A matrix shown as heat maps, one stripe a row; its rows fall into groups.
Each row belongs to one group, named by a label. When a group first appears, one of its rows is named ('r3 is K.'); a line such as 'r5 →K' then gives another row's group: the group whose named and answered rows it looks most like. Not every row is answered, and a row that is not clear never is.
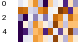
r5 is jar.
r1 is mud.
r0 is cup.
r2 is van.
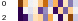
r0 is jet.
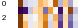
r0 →jet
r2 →jet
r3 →jet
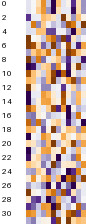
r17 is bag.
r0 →cup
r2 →jar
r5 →jet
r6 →mud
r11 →mud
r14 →jar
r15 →jet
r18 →mud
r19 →jar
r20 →mud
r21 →jar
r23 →mud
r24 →cup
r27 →jet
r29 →cup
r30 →mud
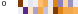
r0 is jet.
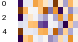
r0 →jar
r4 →jet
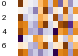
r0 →jet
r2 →jet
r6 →mud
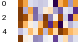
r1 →bag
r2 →mud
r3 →jet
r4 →van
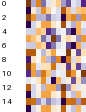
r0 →bag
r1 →jar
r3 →jar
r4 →cup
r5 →mud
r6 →cup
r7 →mud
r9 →jet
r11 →cup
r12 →jet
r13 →jar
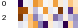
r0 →jar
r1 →mud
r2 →bag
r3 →cup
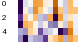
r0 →jar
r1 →jar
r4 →cup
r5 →van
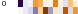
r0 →jar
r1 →mud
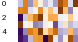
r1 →mud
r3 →bag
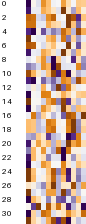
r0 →jar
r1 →jar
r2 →mud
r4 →van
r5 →jet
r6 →mud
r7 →jar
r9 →cup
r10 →jet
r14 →jet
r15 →jar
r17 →mud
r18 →mud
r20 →van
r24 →jet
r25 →jet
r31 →jet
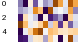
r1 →cup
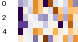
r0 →cup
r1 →jar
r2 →van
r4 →jar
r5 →mud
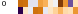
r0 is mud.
